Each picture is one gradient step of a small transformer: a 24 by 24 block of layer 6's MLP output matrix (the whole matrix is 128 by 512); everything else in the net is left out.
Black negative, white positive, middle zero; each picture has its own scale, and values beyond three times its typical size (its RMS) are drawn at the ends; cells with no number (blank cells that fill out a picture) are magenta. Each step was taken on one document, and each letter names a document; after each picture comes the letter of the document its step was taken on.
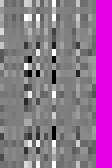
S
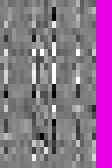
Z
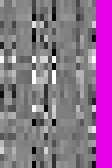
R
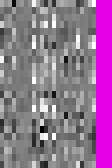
R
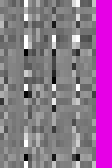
S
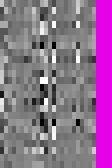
Z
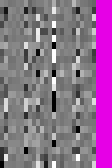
S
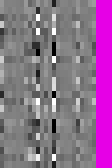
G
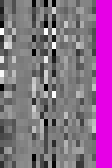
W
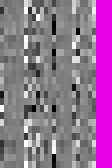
G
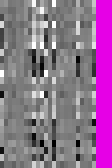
Z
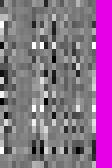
R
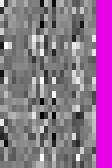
Z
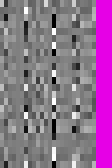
S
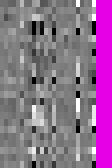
W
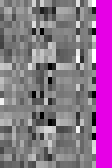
W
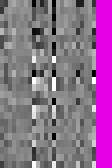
R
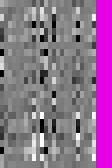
Z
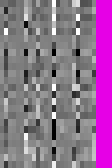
S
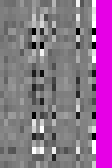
W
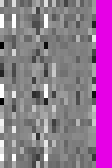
R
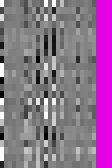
G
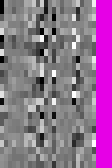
Z
